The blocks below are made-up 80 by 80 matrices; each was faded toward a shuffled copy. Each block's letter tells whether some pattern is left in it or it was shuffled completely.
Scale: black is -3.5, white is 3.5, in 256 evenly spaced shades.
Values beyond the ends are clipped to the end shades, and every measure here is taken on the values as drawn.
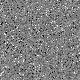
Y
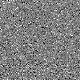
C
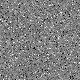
Y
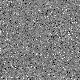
Y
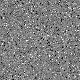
Y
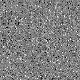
C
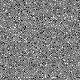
C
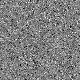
Y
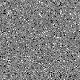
C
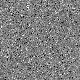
Y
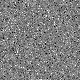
Y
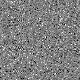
C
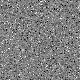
Y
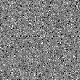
C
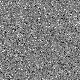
Y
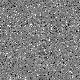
C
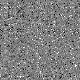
C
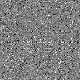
C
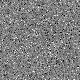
Y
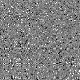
C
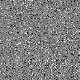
C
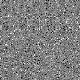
C
